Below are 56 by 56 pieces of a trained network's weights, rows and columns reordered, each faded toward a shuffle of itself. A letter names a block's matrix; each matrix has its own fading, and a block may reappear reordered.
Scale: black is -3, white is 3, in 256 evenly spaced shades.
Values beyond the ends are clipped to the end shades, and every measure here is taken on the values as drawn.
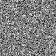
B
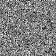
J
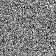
B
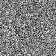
J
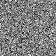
B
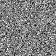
J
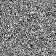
B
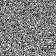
B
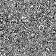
J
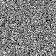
B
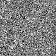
J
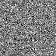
J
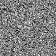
B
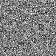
B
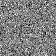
J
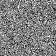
B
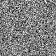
B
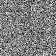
B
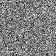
B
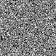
J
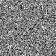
B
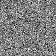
B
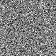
B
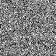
B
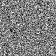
J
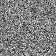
J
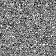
J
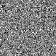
J
